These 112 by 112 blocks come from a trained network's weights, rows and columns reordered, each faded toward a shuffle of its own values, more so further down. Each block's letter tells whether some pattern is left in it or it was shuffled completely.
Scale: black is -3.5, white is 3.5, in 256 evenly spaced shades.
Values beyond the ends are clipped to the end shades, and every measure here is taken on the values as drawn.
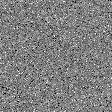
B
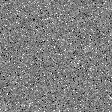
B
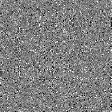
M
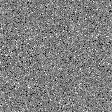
B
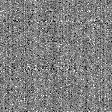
M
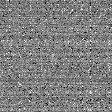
M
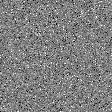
B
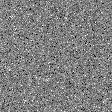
B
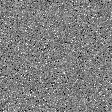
B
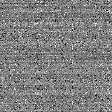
M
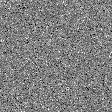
B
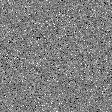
B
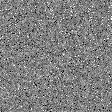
B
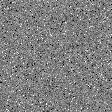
B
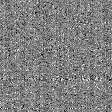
M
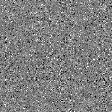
M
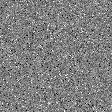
B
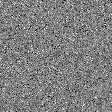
B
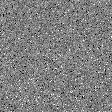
B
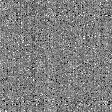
M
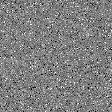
M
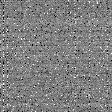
M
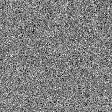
M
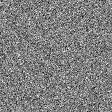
B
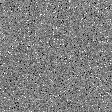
B
